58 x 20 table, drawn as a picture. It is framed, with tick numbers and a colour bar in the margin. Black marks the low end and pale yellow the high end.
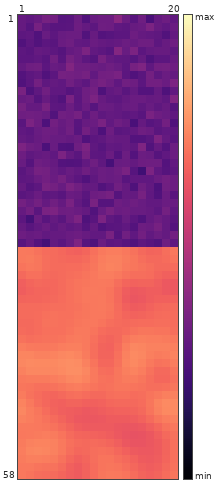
It is made of 2 by 1 panels. Panel 1,1: low, fine-grained, faint in contrast. Panel 2,1: high, blotchy, faint in contrast.
